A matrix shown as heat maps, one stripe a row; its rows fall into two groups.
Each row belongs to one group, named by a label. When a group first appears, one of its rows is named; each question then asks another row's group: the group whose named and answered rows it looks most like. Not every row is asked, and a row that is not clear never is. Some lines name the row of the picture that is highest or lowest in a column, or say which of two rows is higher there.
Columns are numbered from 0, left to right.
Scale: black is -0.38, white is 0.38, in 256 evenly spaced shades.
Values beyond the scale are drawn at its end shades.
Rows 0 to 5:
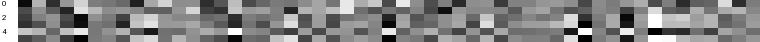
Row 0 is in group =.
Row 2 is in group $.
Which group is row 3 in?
$
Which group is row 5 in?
$
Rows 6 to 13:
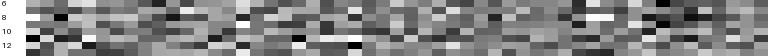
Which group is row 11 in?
=
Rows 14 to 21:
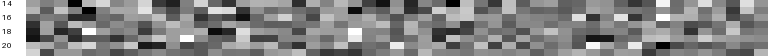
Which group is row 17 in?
=
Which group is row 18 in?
=
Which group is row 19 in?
$
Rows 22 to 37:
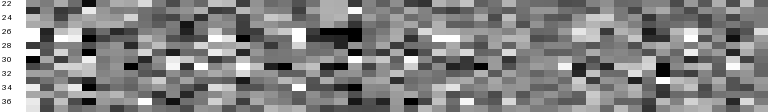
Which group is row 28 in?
$
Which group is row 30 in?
=
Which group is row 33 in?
$
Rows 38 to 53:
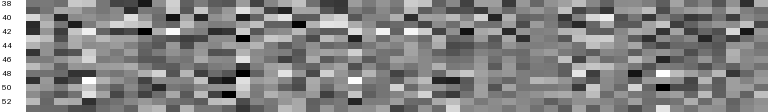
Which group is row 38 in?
=
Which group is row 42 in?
=
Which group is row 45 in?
=
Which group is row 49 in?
=
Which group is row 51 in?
=
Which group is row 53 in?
$
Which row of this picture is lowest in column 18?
39
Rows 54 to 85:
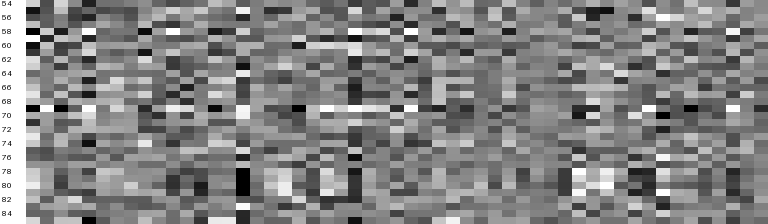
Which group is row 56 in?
$
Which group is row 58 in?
=
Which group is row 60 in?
=
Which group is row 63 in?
$
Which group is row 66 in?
$
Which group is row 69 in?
=
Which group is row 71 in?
=
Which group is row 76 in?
$
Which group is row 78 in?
$
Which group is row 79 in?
$
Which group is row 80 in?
$
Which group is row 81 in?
$
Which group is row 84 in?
$
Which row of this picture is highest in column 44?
69
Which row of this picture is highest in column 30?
85
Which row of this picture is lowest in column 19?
69
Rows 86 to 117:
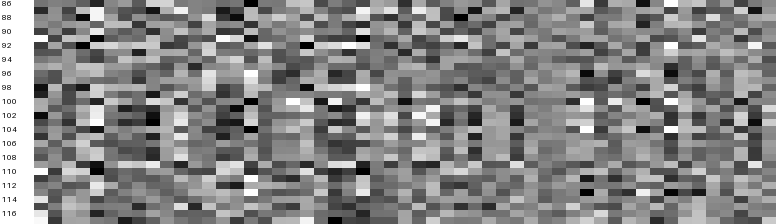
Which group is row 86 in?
$
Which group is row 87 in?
=
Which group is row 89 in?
$
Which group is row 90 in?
=
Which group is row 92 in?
=
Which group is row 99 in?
=
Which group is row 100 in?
$
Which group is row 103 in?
=
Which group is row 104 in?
$
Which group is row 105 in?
=
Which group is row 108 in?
=
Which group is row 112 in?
=
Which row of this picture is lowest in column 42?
113
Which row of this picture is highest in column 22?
92
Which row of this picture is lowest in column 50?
100
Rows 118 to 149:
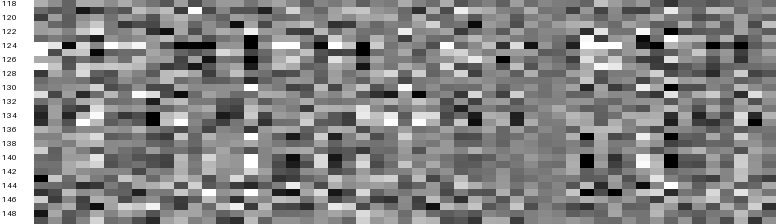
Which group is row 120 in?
=
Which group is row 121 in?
=
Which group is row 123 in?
$
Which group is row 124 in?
$
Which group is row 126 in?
$
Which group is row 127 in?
$
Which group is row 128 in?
=
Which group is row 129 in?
$
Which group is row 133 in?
=
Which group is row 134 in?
=
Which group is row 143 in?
=
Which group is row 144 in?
$
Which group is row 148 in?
=
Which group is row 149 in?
=
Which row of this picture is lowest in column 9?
122
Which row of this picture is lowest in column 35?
124
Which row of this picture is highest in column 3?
135
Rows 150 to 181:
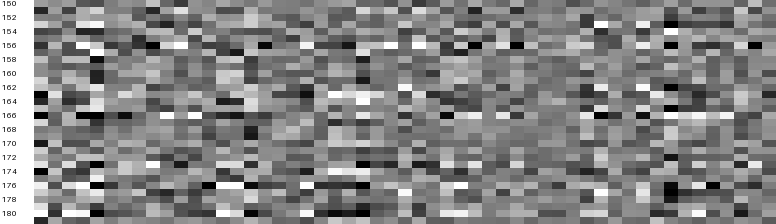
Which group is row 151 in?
=
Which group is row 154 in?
$
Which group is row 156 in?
=
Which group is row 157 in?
=
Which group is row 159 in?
$
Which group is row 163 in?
=
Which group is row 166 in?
$
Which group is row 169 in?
$
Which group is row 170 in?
=
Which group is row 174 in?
=
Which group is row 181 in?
=
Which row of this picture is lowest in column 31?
156
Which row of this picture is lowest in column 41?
166
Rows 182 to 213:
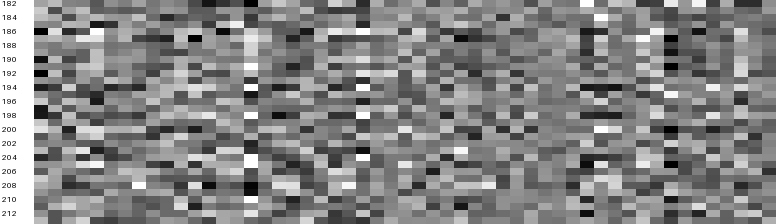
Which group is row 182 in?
$
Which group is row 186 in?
=
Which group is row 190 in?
=
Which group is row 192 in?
=
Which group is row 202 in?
$
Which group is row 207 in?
$
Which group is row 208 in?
$
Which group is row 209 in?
$
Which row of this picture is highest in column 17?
208
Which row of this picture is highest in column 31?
208
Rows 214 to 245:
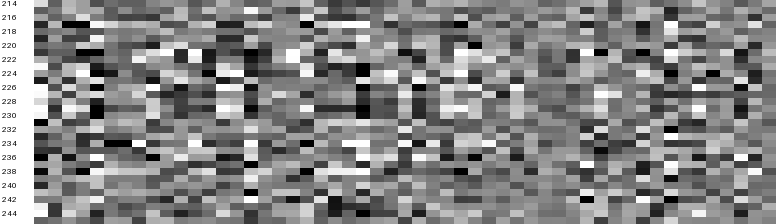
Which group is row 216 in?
=
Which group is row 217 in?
=
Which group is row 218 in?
$
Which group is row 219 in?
=
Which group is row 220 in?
=
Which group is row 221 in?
$
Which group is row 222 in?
$
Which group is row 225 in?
=
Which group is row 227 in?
$
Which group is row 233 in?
$
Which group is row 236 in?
=
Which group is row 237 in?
$
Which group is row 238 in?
=
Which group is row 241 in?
$
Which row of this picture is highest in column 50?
236
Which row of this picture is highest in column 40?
227
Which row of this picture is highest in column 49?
221
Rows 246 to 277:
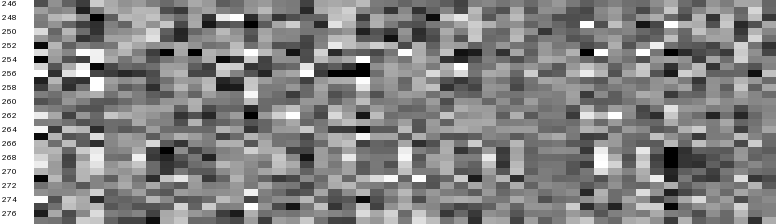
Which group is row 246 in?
=
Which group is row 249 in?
$
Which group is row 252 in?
=
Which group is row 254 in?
=
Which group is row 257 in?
=
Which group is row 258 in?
=
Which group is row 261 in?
$
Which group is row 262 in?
$
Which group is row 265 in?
=
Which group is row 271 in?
=
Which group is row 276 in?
=
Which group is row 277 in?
=
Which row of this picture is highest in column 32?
268
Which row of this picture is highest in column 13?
248
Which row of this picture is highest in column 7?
268
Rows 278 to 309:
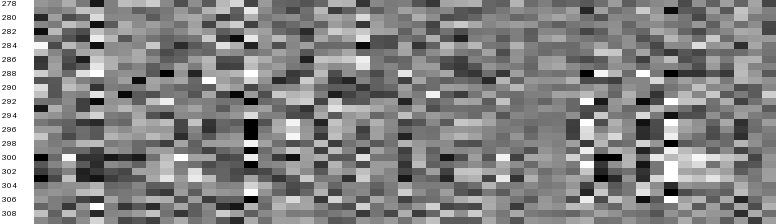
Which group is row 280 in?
=
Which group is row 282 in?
=
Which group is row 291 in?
=
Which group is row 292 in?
$
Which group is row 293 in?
=
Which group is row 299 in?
$
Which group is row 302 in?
$
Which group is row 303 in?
$
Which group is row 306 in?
$
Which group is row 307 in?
=
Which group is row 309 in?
=
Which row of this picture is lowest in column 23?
284
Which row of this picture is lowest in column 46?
288
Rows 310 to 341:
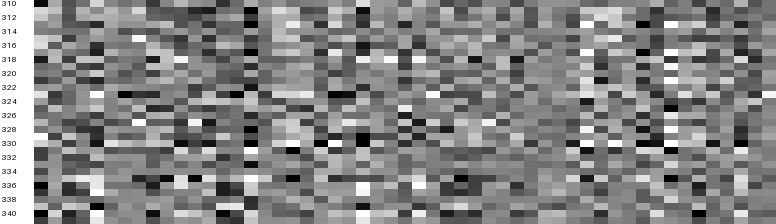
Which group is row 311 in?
$
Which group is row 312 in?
$
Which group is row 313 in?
$
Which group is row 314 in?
=
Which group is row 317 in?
$
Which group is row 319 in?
$
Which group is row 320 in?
=
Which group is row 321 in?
$
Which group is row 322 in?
$
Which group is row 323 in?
=
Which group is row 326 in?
$
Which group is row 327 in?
$
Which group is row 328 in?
$
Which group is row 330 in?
$
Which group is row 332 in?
=
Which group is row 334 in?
=
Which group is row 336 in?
=
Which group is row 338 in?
$
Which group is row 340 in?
=
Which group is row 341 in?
=
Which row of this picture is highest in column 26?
325
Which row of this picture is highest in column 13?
339
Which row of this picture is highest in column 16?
335
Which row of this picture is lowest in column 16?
323
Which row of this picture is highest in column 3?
335
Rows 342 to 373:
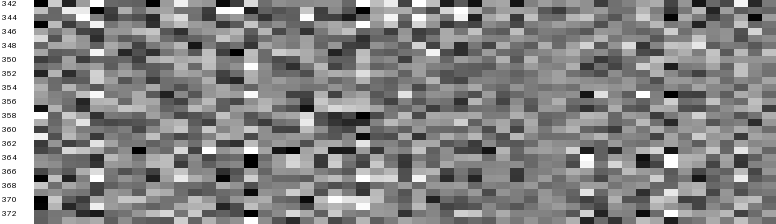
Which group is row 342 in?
=
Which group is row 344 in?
=
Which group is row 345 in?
=
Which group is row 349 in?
=
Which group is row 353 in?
=
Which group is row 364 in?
$
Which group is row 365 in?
$
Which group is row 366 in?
=
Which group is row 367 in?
=
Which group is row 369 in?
$
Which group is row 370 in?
=
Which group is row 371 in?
=
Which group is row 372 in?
$
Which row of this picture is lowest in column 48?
343
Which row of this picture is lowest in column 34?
342
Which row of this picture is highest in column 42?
348
